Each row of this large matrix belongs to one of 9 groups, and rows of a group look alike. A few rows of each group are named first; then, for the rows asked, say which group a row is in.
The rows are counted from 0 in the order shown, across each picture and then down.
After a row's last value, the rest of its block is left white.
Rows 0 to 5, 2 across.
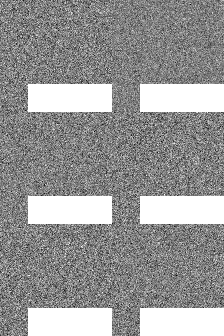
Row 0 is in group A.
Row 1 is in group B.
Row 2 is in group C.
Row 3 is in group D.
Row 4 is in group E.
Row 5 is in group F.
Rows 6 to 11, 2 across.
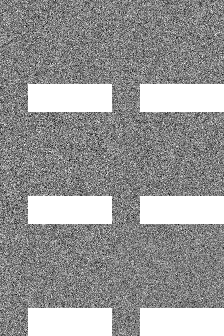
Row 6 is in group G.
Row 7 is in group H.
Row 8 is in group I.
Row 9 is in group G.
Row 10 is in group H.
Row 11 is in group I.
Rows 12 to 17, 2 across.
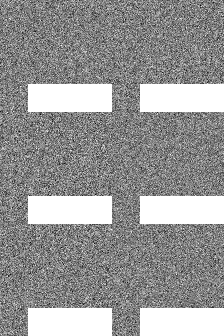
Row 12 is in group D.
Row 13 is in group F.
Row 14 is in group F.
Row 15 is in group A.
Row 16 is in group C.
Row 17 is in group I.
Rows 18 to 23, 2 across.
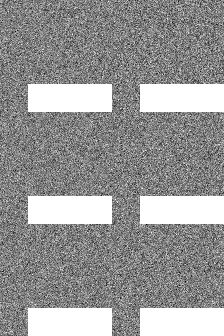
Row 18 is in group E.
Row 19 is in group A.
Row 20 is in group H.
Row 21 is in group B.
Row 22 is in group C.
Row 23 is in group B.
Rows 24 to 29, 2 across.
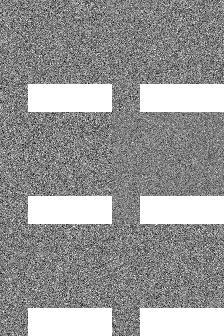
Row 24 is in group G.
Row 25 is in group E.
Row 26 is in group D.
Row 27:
B
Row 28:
A
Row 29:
G
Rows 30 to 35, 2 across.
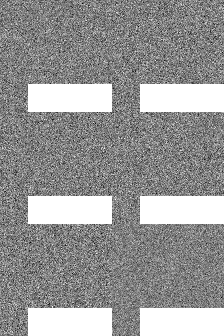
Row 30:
F
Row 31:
I
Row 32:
F
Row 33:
B
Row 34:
C
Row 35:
G
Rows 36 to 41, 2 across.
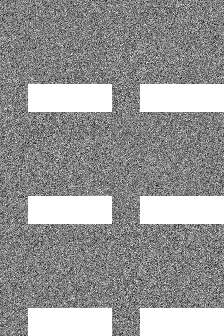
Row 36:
C
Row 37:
I
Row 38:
D
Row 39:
E
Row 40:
D
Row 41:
A
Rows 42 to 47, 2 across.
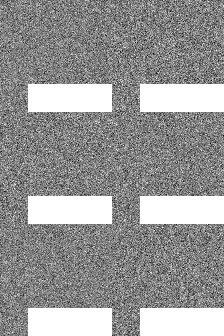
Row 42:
C
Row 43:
C
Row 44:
I
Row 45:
I
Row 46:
I
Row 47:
D
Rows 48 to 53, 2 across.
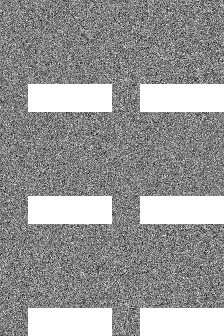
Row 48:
G
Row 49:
C
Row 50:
A
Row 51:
G
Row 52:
B
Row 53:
C
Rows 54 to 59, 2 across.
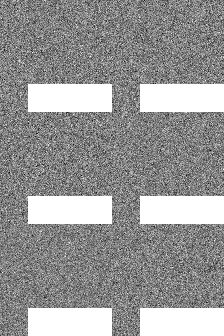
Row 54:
H
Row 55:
H
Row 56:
A
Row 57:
H
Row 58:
E
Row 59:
B
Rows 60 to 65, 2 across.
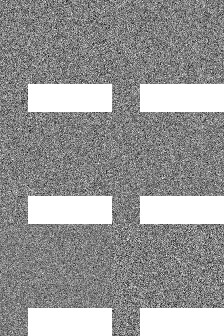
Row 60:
A
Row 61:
D
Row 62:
C
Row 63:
G
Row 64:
E
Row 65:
H
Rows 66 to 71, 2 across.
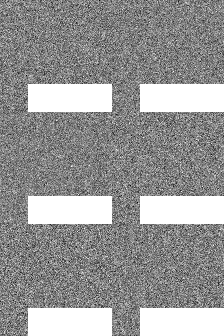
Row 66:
F
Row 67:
A
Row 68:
C
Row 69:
I
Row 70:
H
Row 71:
C
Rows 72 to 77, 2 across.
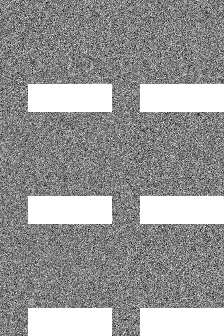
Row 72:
D
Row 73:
D
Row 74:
E
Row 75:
G
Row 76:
F
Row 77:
D
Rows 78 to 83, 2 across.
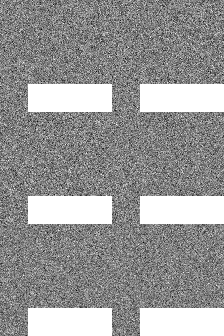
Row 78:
H
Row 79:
H
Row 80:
I
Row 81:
I
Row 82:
I
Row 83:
G
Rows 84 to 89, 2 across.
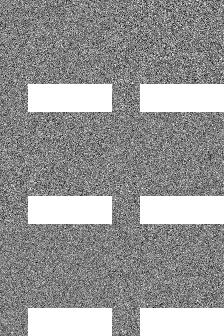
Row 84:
A
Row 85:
C
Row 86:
I
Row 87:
B
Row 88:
A
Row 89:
C
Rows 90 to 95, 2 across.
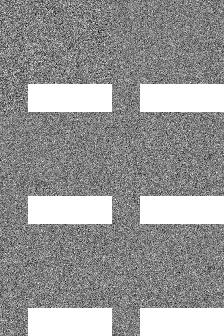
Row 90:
I
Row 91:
C
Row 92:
E
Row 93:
B
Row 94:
F
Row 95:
B
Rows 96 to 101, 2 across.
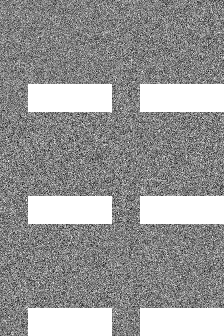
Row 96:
H
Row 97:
H
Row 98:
B
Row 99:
F
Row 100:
A
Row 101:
B
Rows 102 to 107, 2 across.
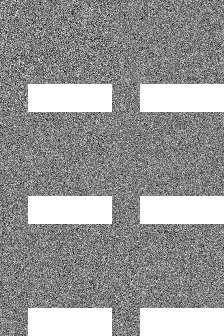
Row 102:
H
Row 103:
C
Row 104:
I
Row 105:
E
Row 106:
F
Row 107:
I
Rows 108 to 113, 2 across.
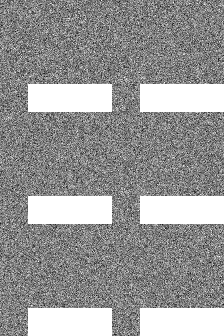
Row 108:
E
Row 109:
C
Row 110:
D
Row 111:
C
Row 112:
H
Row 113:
H
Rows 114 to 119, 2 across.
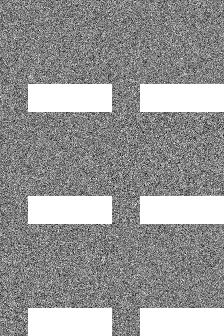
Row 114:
F
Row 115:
D
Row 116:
A
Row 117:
D
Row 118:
F
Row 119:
I
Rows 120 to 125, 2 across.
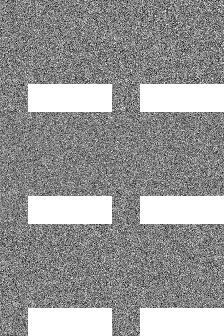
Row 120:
C
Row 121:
C
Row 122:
C
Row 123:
F
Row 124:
C
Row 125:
H
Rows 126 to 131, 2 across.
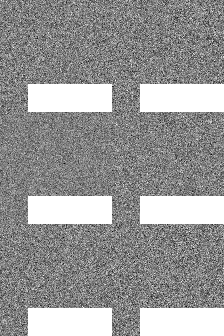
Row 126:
A
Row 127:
H
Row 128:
F
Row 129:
I
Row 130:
A
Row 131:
E
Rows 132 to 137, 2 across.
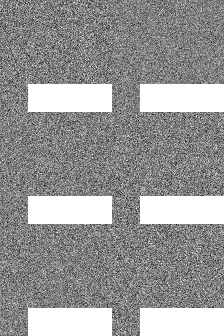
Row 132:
A
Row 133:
I
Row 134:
E
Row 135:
F
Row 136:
C
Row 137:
I
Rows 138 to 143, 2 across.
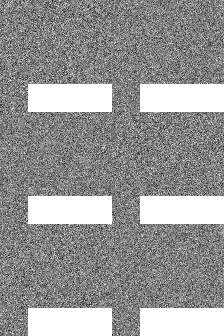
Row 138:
D
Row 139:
B
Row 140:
F
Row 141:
G
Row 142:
B
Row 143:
E
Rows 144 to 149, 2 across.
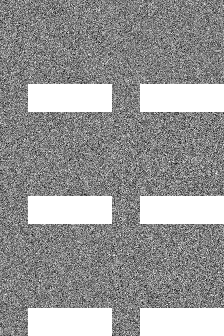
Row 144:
I
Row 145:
C
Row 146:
I
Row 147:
F
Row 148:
G
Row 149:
E
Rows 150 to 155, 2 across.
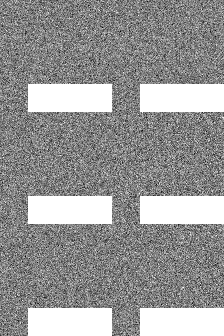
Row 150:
F
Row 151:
I
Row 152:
B
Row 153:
C
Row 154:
E
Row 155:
A
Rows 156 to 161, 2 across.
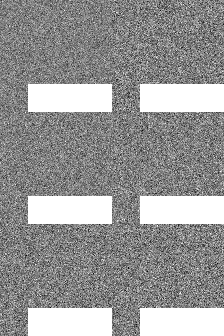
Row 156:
B
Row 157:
I
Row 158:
E
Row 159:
C
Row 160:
F
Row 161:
A
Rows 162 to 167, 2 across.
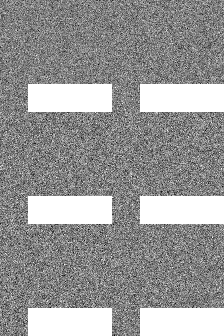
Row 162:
F
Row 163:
B
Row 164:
D
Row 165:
H
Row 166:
F
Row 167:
B
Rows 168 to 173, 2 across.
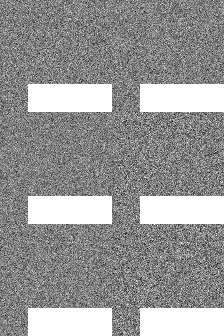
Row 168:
A
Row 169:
E
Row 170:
F
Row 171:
A
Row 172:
A
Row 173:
A
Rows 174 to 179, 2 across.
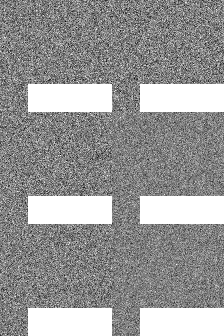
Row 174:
C
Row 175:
A
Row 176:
B
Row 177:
D
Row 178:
E
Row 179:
F
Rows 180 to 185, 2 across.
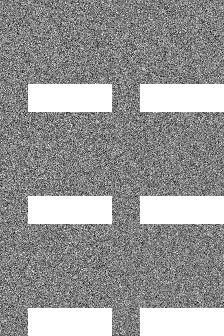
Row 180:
B
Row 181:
I
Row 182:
A
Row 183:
G
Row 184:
A
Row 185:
C
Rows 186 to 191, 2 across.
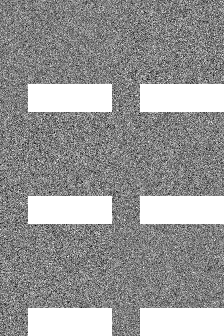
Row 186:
G
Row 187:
E
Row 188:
D
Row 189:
G
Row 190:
I
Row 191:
B
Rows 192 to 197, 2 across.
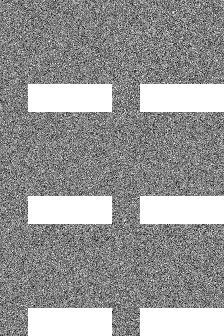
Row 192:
G
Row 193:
B
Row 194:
A
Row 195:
D
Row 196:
D
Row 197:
G
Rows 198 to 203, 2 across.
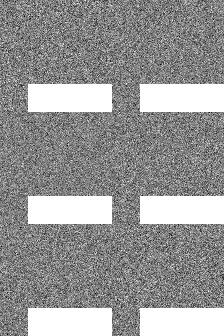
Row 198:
C
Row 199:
G
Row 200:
G
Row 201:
F
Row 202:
E
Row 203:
A
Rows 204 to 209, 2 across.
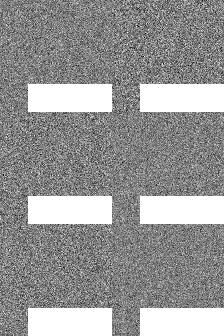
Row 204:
G
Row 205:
G
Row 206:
G
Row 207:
C
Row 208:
B
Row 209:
F
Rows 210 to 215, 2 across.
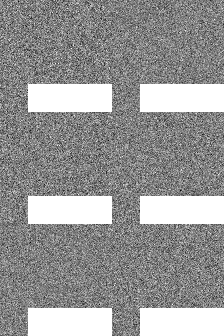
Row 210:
G
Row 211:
I
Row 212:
C
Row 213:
I
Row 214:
C
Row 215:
A
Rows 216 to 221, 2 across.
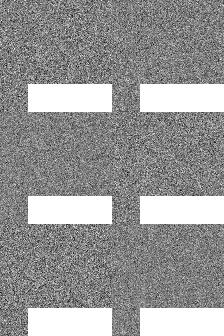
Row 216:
E
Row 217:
C
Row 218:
B
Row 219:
I
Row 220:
A
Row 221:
C
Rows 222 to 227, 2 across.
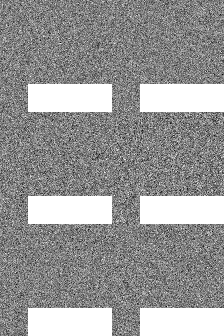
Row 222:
B
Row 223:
H
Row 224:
B
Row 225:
C
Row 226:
F
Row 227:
I
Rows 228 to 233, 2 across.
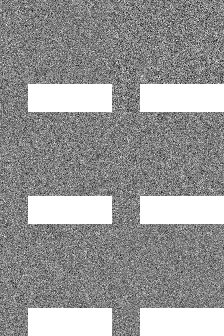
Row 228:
G
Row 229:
F
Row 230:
B
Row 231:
D
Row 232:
I
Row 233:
I
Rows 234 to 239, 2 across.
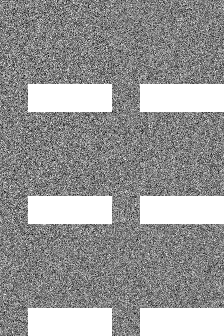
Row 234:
A
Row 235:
E
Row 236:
G
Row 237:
C
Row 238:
G
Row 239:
B
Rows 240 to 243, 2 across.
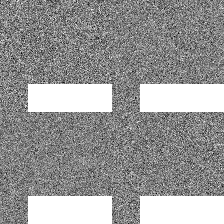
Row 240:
H
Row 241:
I
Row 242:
F
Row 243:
H
